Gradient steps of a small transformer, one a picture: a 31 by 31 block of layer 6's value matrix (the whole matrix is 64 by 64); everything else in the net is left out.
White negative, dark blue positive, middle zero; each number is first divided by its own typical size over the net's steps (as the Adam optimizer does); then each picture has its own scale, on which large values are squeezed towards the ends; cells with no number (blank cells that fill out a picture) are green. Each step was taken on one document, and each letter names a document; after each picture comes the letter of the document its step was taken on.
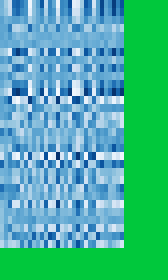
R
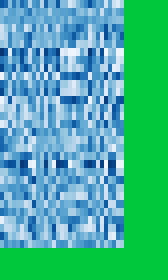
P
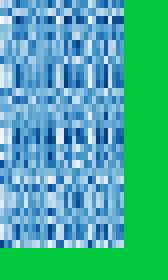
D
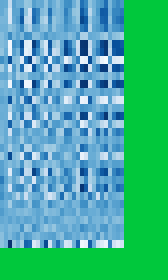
D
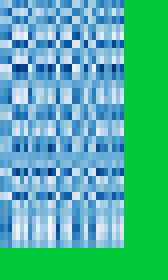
D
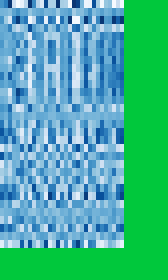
R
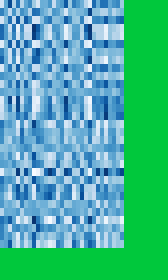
D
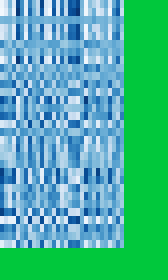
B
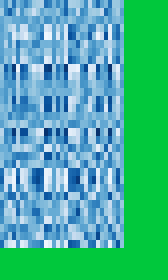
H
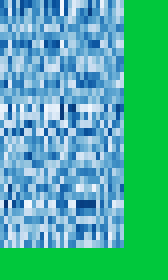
P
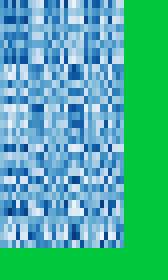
P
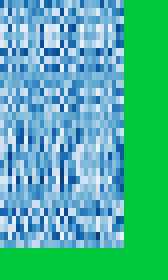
B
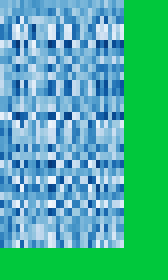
D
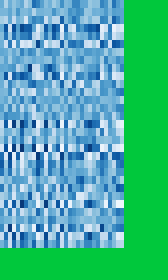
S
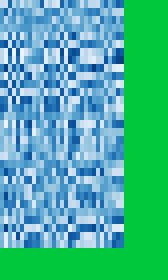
P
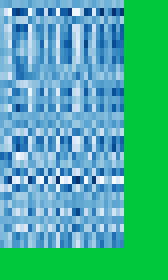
R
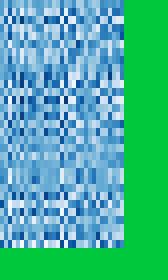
H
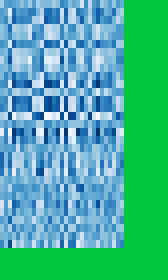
H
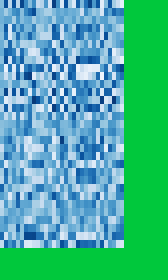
S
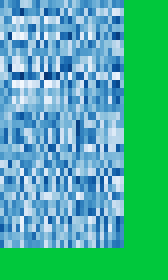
S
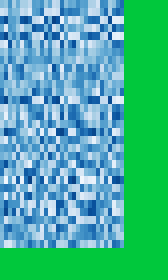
P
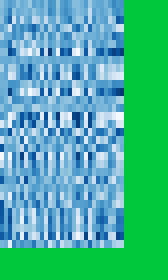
R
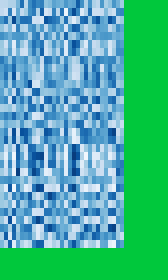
B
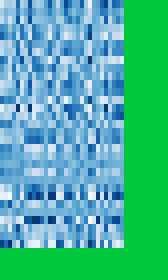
D
